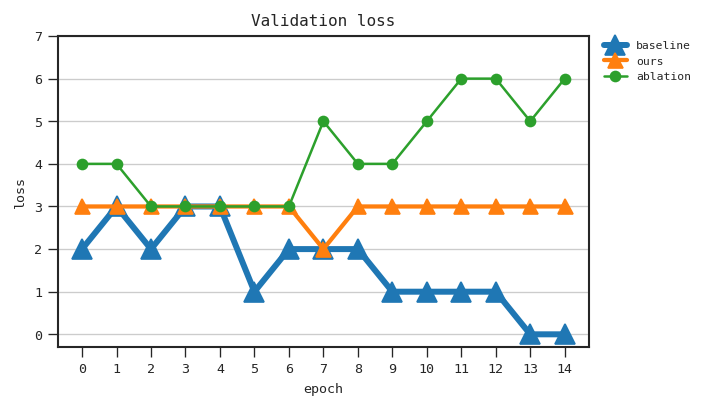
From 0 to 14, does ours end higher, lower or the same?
the same
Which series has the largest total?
ablation
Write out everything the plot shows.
Title: Validation loss
x-axis: epoch, ticks 0 1 2 3 4 5 6 7 8 9 10 11 12 13 14
y-axis: loss, ticks 0 1 2 3 4 5 6 7
Legend: baseline, ours, ablation
Values:
baseline: 2 3 2 3 3 1 2 2 2 1 1 1 1 0 0
ours: 3 3 3 3 3 3 3 2 3 3 3 3 3 3 3
ablation: 4 4 3 3 3 3 3 5 4 4 5 6 6 5 6
